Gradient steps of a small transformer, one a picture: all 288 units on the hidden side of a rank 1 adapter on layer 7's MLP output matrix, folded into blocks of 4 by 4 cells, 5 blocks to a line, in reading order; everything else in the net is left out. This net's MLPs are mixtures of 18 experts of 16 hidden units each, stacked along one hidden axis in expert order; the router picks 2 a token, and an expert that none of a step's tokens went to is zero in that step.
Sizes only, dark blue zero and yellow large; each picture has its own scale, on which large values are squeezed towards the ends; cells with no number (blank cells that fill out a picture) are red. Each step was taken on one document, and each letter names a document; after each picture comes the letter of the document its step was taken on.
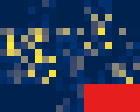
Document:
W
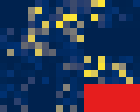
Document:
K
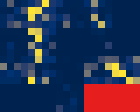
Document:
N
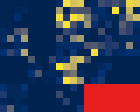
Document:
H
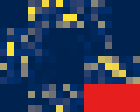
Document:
N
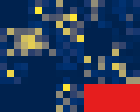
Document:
K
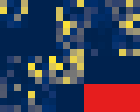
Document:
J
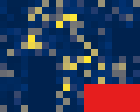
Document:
K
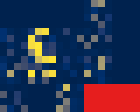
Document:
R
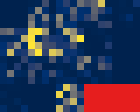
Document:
R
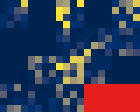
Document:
J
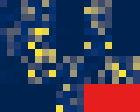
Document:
W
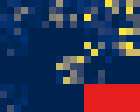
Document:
H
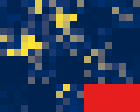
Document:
K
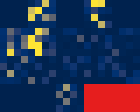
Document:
R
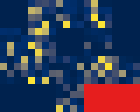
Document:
N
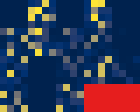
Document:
R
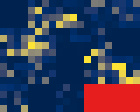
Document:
K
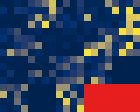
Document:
H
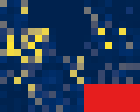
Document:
W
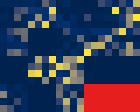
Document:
H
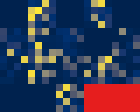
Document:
R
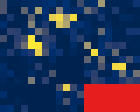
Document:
K
